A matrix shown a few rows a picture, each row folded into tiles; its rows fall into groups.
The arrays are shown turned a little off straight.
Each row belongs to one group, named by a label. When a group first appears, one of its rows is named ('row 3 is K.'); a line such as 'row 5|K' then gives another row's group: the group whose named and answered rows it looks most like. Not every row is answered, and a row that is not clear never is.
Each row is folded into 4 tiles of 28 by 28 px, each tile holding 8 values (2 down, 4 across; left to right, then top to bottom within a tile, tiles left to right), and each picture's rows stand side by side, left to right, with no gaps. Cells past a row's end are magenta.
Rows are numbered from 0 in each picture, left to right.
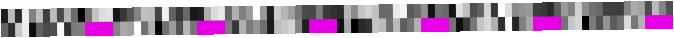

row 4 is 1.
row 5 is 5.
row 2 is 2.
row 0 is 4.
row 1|4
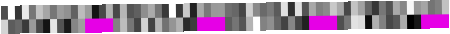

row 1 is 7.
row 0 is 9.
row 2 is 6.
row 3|6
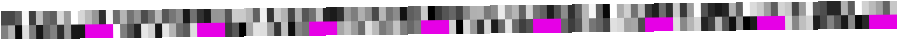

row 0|6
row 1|9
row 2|1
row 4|2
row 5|2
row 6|6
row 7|6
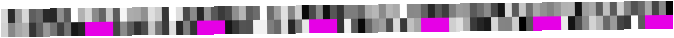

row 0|6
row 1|1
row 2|1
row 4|7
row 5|9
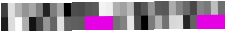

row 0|4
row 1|7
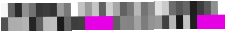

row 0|6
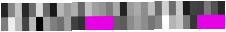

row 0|7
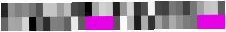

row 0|4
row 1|7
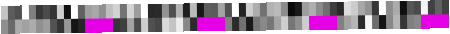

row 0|6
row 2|9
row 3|9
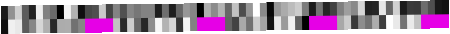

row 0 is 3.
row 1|4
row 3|9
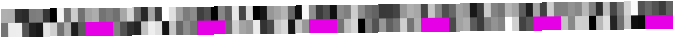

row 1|1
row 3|5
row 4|7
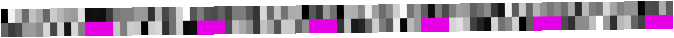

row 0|1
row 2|3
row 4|7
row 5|3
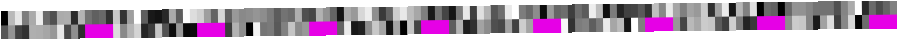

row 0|1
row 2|5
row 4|1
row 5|4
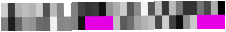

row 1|9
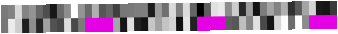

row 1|4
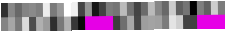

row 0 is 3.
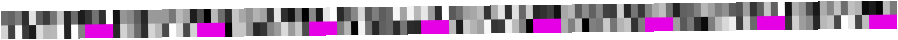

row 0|4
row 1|3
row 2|4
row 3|6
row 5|7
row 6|4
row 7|3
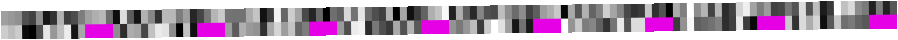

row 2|2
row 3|4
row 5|9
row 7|2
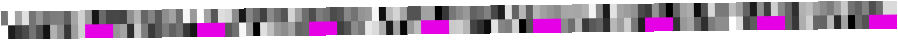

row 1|6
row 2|3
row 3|1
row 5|2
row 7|4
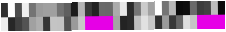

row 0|9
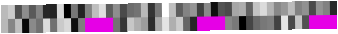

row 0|7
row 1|2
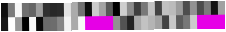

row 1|1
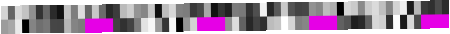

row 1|1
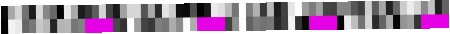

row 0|3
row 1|4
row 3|5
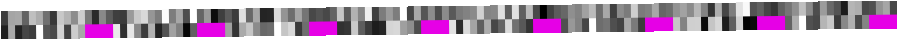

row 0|1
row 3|2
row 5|5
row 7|3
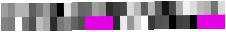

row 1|6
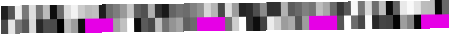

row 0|5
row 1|7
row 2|7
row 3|5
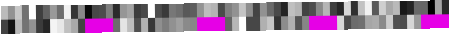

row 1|7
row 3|9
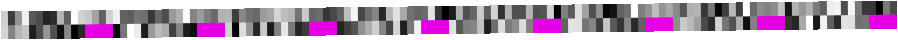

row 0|6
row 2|2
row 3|1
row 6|6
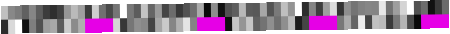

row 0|5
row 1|9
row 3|3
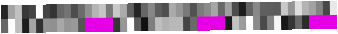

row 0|7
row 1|7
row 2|6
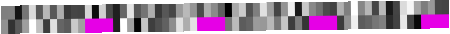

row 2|1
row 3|5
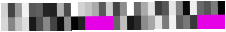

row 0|6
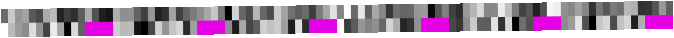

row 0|9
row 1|7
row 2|4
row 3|9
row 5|3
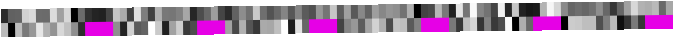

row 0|2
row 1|3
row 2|4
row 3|3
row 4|4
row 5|6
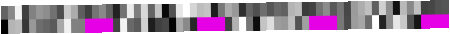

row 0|5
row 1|5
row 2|3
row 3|2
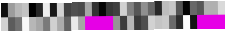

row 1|4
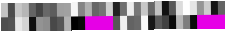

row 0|6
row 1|5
